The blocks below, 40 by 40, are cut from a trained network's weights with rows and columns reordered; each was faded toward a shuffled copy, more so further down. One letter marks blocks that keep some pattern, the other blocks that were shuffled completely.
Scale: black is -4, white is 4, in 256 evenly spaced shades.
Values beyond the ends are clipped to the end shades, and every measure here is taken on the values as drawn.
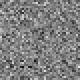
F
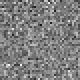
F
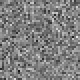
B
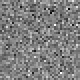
B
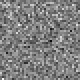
B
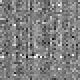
F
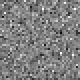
B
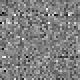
F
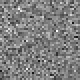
B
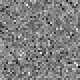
B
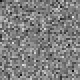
B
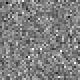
B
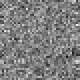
F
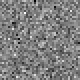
B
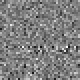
F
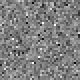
B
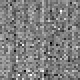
F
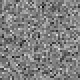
B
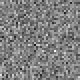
F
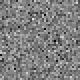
B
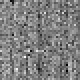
F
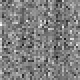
F
